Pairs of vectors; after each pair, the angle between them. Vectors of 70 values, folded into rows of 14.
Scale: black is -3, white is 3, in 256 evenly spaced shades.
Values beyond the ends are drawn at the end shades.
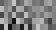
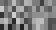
nearly parallel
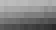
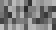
orthogonal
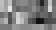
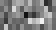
partly opposed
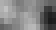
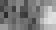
nearly opposite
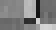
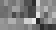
nearly opposite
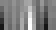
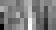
nearly parallel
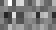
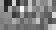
partly opposed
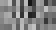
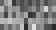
partly aligned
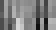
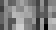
nearly parallel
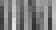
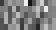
partly aligned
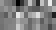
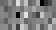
partly opposed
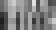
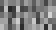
partly opposed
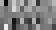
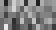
nearly parallel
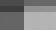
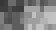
nearly parallel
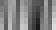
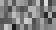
orthogonal
